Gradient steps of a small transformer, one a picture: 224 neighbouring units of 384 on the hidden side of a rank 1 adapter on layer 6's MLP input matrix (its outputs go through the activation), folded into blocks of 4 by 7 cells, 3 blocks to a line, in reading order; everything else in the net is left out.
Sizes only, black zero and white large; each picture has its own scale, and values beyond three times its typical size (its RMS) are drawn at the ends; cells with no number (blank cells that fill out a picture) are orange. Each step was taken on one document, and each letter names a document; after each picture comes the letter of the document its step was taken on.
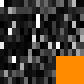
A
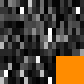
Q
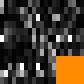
Q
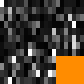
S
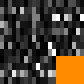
A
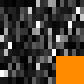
Q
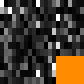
A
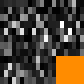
Q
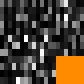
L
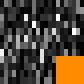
L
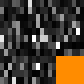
Q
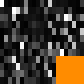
S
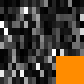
A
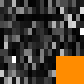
S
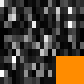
L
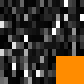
L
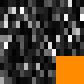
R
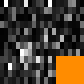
S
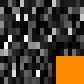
L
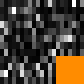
Q
